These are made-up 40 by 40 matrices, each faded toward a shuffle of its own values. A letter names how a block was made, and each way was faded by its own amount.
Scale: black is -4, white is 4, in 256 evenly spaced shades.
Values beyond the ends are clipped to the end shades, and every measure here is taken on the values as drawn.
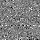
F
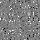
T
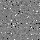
T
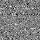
F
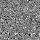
F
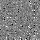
T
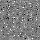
T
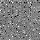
T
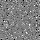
T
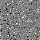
T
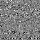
F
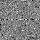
F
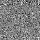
F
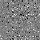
T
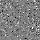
T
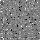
T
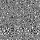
F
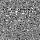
F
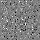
T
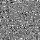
F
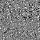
F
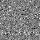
F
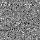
F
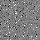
T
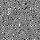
T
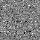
F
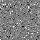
T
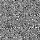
F
